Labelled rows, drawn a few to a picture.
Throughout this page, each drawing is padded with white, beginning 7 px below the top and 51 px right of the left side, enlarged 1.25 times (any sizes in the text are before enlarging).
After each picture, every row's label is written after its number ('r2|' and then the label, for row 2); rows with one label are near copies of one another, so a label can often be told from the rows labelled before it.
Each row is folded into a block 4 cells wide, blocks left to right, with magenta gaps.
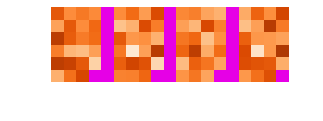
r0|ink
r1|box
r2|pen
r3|box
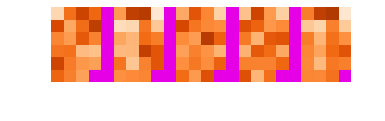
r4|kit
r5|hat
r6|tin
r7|tin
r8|hat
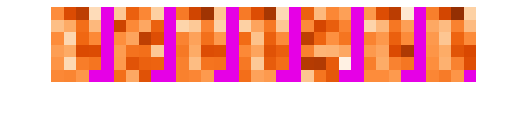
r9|hat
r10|tin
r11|hat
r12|hat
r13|ink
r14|hat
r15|hat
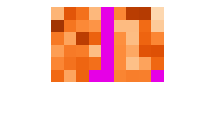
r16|tin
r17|hat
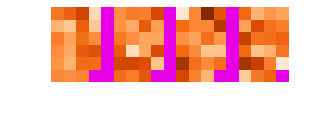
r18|hat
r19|box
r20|kit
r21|ink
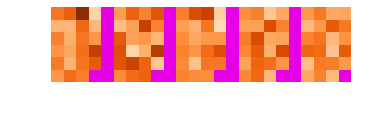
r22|hat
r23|box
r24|hat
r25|pen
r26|pen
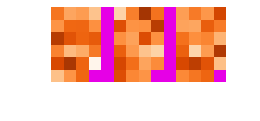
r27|ink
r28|kit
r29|box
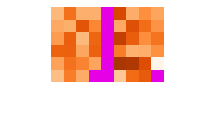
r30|pen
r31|ink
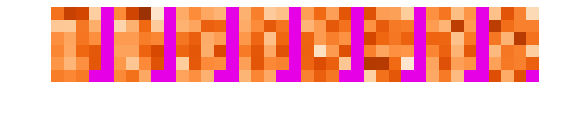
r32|hat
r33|hat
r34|pen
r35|pen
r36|box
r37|ink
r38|pen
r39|tin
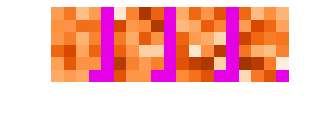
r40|pen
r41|kit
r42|box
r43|ink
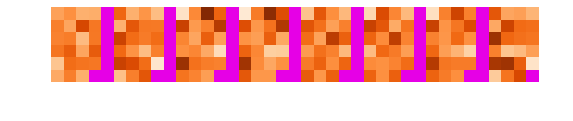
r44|pen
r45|ink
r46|kit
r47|kit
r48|tin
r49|tin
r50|kit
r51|ink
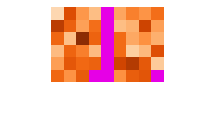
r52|tin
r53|box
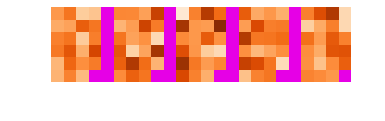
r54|pen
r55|box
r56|kit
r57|ink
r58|hat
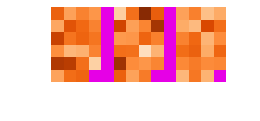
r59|ink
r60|kit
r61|pen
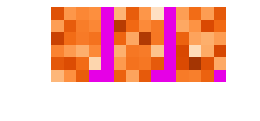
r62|ink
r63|tin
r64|box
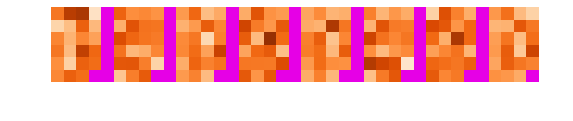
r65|hat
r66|ink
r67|pen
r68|tin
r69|pen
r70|ink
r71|tin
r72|pen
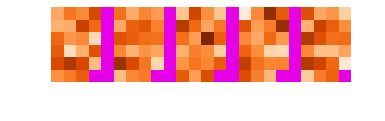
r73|box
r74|ink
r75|tin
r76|kit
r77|ink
